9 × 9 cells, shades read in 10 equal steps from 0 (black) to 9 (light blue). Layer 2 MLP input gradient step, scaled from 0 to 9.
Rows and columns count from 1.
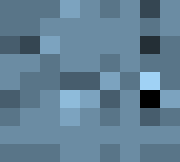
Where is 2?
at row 3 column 8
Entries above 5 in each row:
4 6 5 5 3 5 5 9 3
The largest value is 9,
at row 5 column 8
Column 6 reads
5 6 6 5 7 4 5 6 5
